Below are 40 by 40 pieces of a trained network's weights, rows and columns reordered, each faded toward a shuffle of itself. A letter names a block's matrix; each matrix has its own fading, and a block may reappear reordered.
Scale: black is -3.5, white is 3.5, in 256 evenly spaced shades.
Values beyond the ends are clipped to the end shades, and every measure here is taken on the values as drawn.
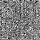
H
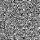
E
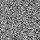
E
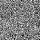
E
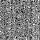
H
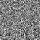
E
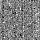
H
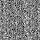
H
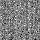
H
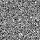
E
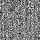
H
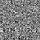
E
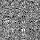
E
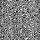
H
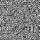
E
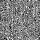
H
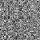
E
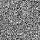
E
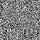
E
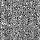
H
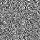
E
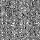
H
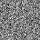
E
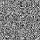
E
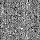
H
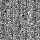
H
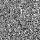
E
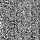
H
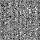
H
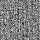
H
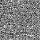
E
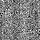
H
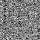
E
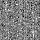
H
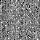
H
